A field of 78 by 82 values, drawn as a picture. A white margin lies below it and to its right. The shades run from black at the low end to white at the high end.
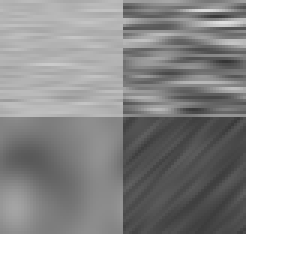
The table splits into 2 rows of 2 panels. Panel 1,1: high, streaked across, faint in contrast. Panel 1,2: middling, streaked across, strong in contrast. Panel 2,1: middling, smooth. Panel 2,2: low, slanting up to the right, faint in contrast.
